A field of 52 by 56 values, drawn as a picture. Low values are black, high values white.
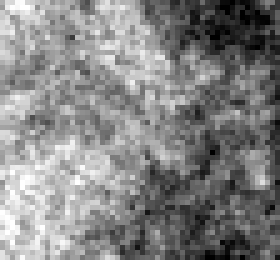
Ninth with the highest average: bottom left. Slope: up to the left. Grain: blotchy. Ninth with the lowest average: top right.
